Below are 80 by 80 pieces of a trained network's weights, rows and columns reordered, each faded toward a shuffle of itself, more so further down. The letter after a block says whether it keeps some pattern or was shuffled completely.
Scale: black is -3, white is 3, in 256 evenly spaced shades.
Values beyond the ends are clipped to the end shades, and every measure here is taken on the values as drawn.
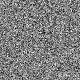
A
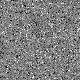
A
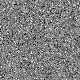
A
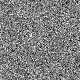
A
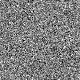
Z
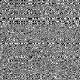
Z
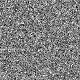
A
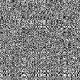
Z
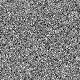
A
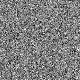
Z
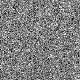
Z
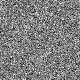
A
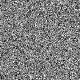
Z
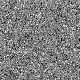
A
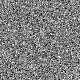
A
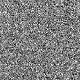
Z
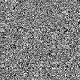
Z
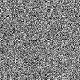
Z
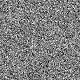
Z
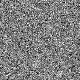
Z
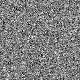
A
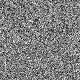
A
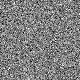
A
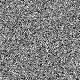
A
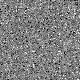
A
